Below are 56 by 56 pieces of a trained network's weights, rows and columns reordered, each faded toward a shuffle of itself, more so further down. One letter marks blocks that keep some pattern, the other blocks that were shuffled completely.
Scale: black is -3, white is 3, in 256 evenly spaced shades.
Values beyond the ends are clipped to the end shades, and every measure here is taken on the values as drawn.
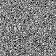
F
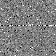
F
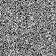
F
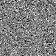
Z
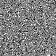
Z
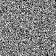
F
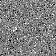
F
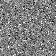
Z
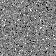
Z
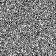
F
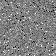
Z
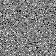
F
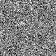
F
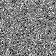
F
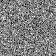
Z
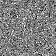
Z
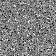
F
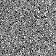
F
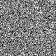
F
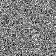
F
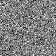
F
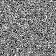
Z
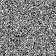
F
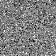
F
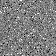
Z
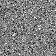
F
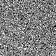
Z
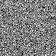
Z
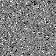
Z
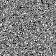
Z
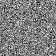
Z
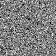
Z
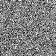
Z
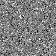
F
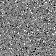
Z
